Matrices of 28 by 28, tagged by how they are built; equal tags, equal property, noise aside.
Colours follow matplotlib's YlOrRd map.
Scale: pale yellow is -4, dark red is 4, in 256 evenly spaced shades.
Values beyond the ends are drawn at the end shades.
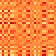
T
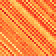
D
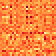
T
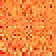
T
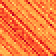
D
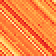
D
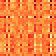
T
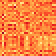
T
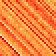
D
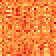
T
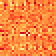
T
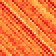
D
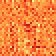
T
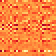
T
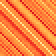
D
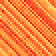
D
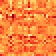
T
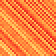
D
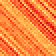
D
